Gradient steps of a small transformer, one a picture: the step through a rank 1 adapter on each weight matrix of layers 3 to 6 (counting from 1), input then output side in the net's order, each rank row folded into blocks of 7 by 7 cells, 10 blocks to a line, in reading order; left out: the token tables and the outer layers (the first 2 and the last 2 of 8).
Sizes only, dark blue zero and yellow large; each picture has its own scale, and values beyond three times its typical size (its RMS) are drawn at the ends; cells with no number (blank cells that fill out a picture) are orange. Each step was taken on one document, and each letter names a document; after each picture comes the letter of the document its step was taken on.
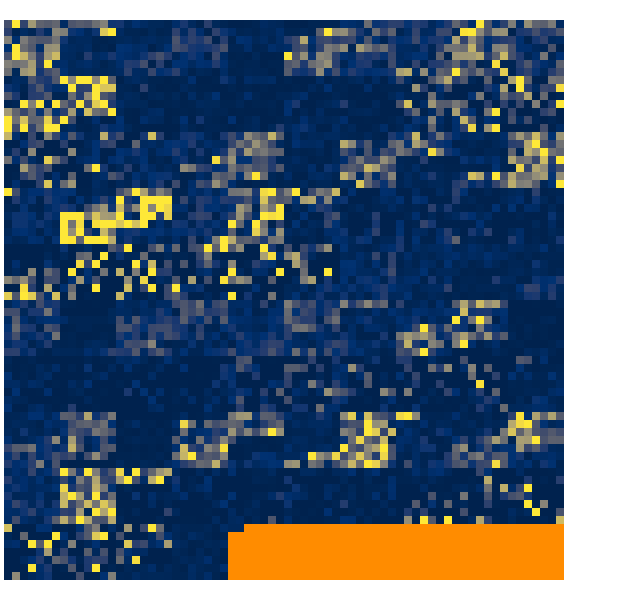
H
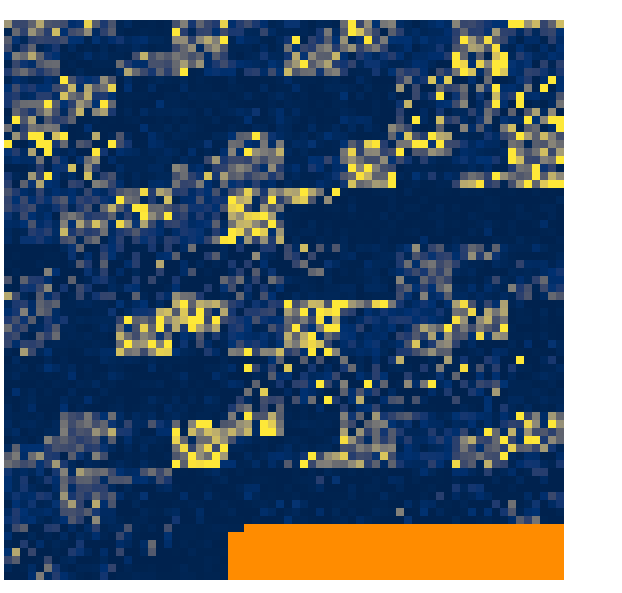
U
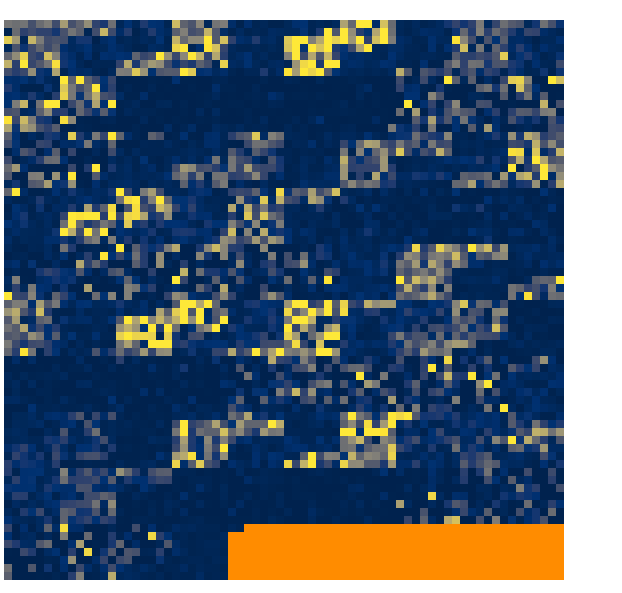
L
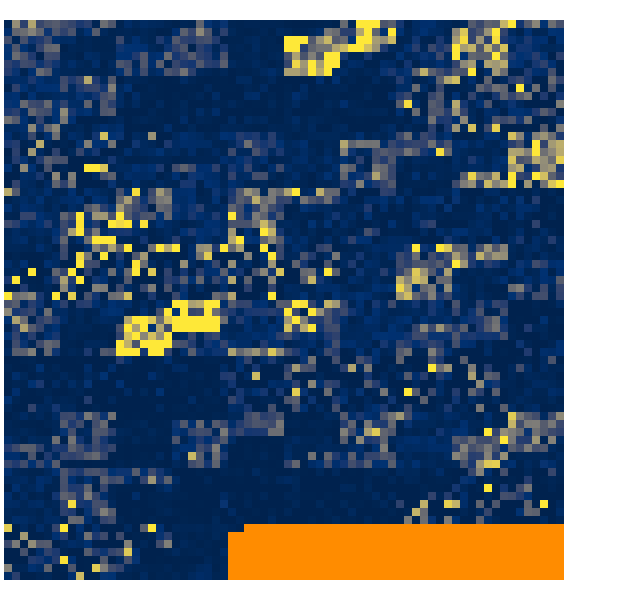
H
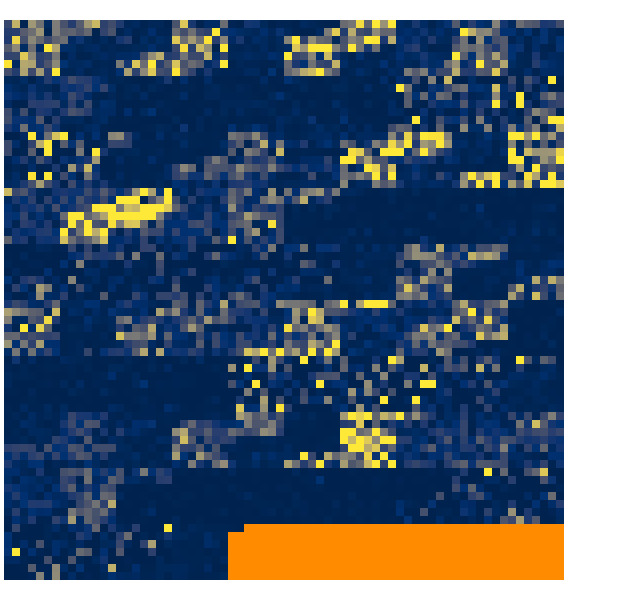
U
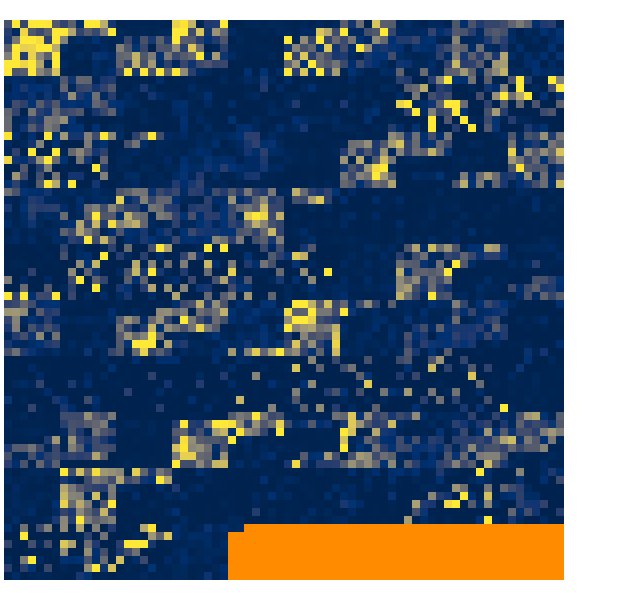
H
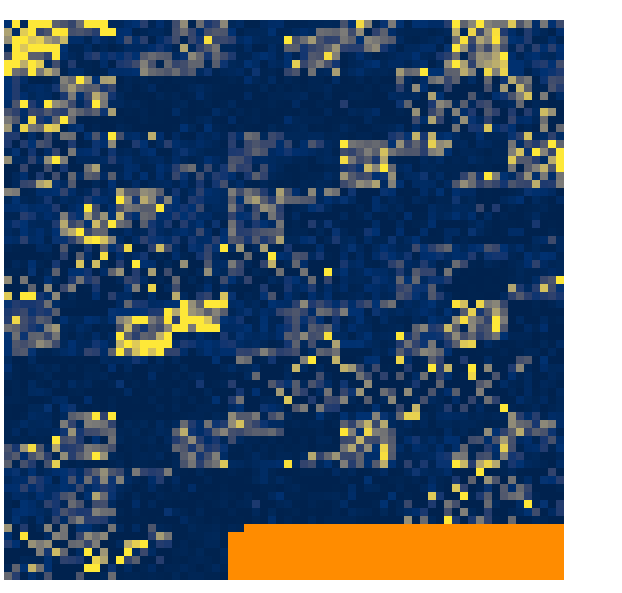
H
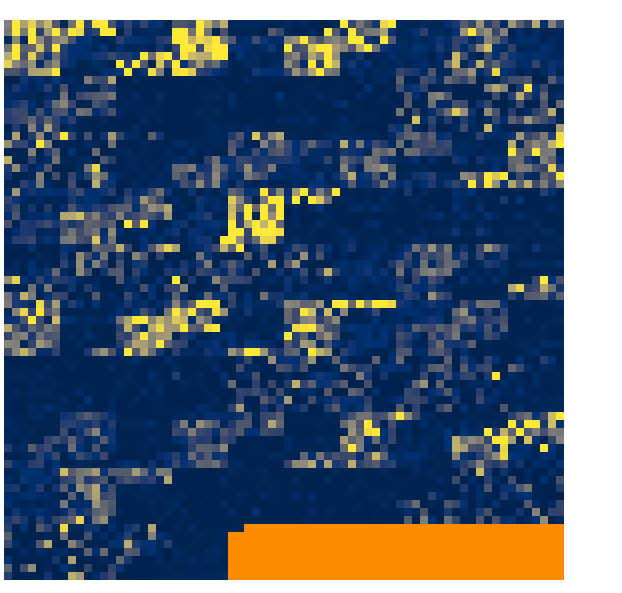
L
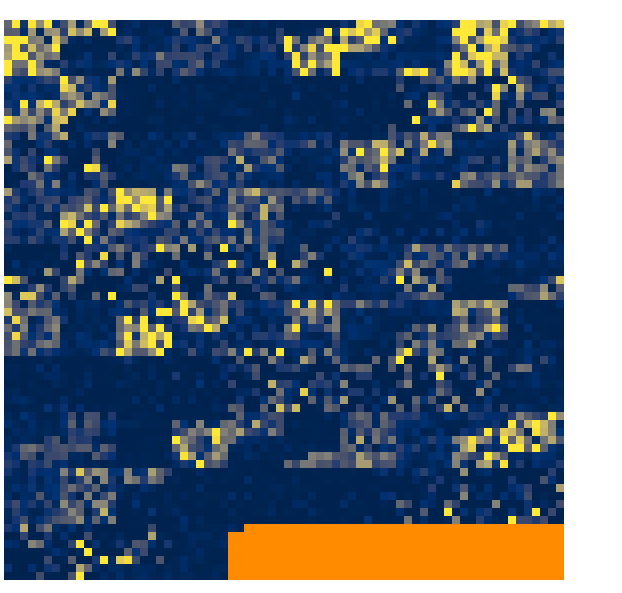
L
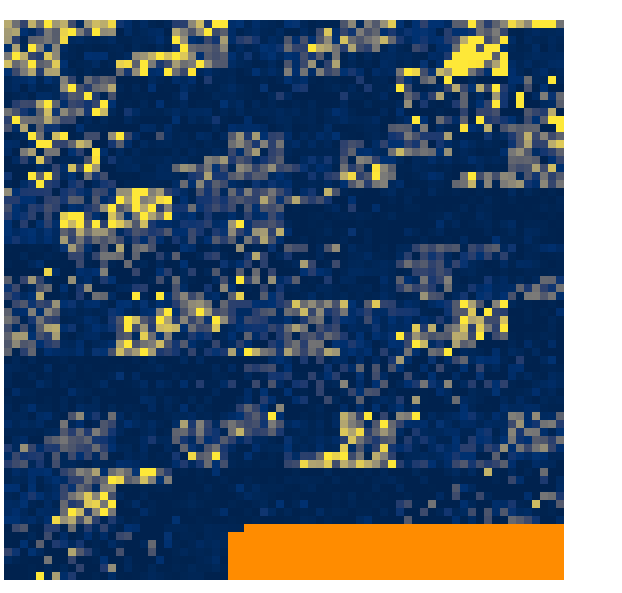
U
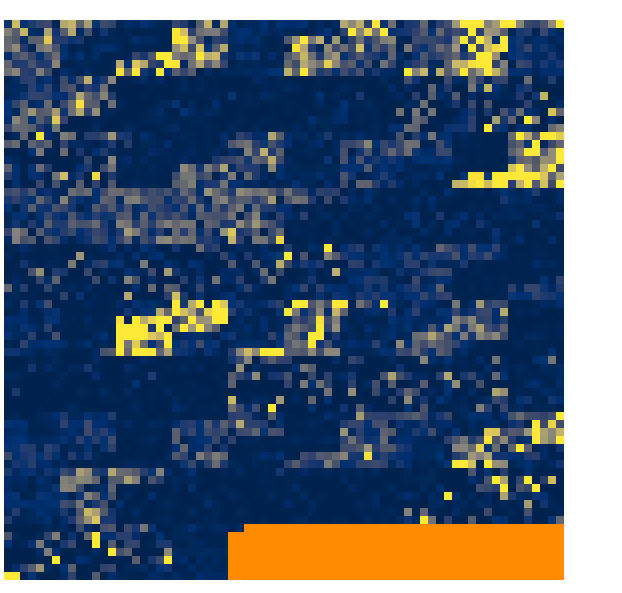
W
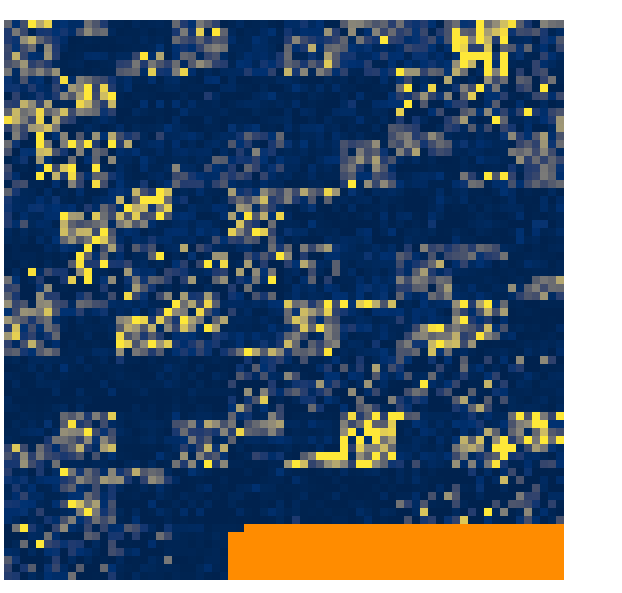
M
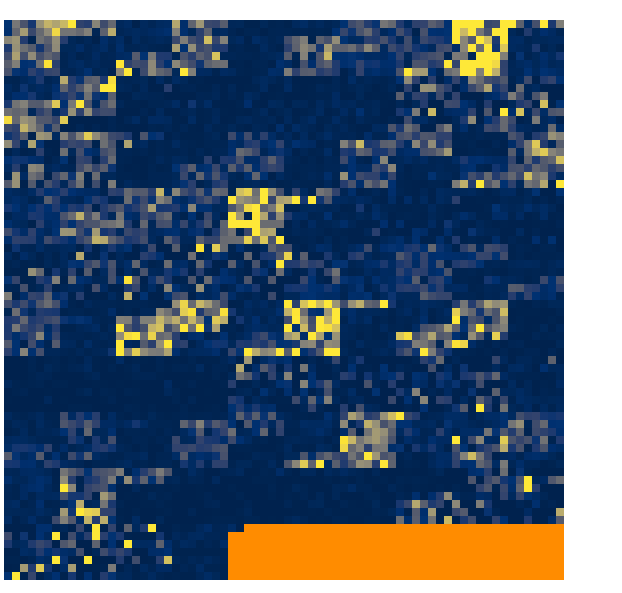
W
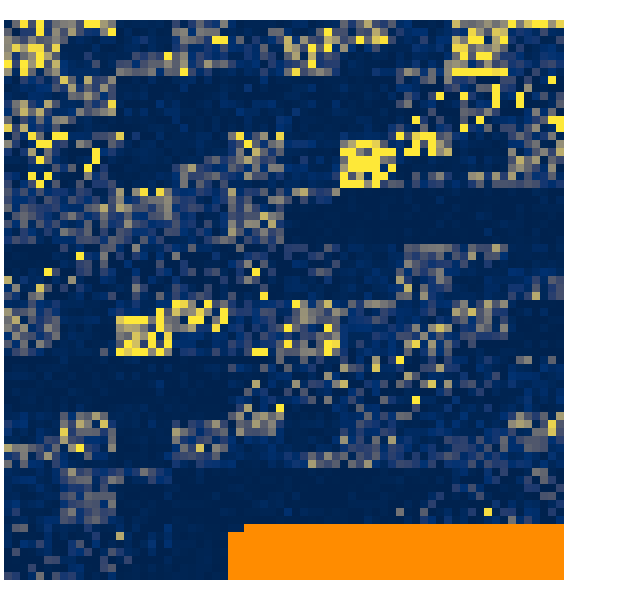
U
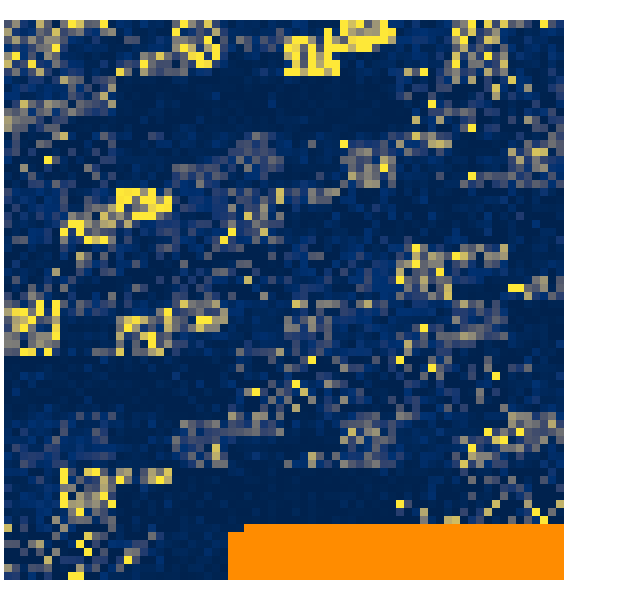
L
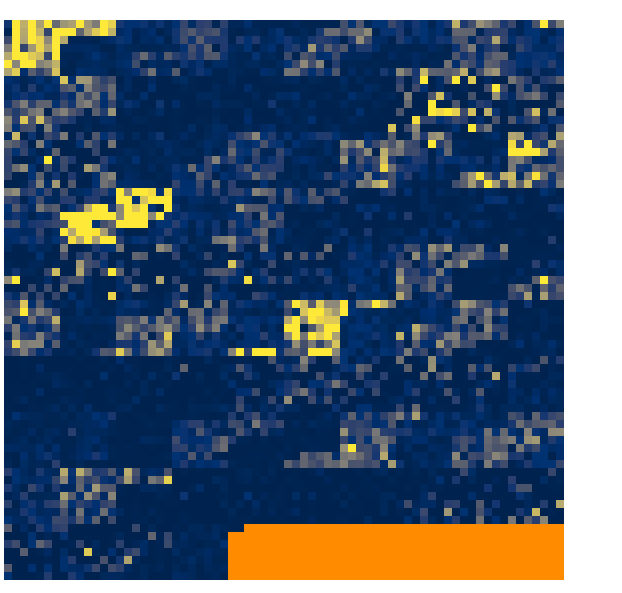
L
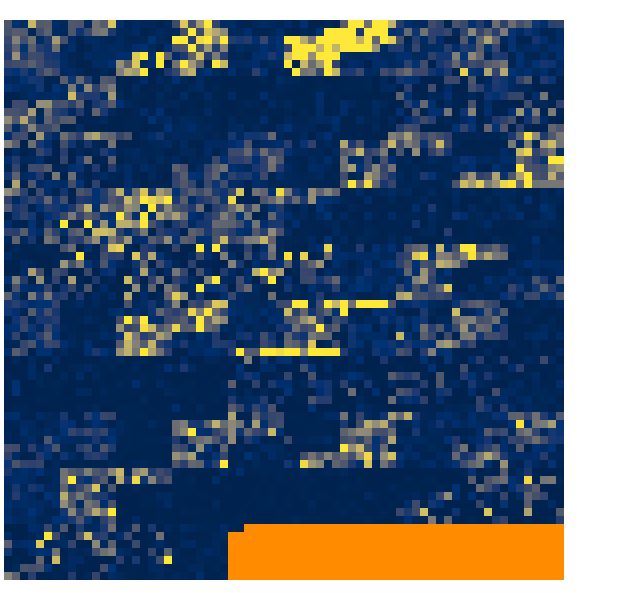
W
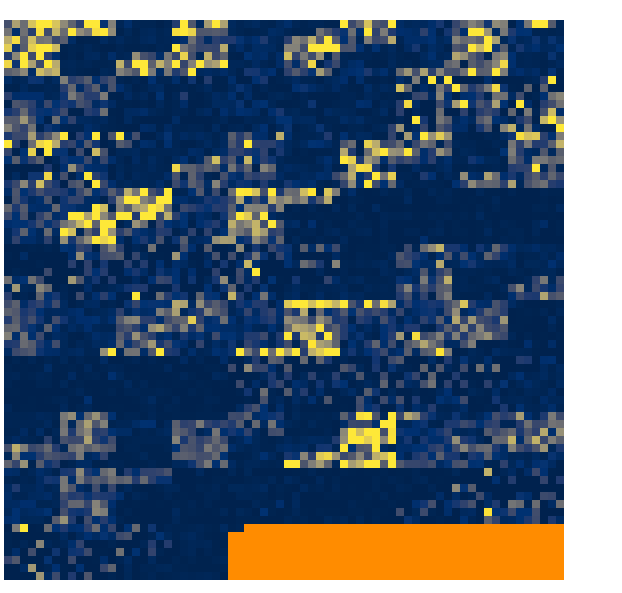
U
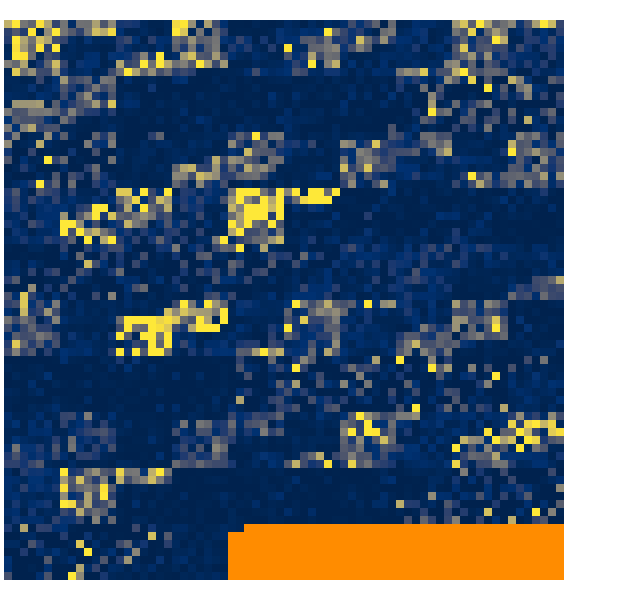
L
